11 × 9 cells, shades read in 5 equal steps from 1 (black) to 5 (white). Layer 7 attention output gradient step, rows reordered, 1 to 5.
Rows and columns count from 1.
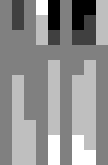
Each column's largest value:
3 4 4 5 5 3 5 5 4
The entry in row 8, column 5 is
4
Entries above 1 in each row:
6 7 9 9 9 9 9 9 9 9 9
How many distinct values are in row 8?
2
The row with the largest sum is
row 11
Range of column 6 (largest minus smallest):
0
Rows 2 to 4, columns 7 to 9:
1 2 4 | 2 2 4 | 3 3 3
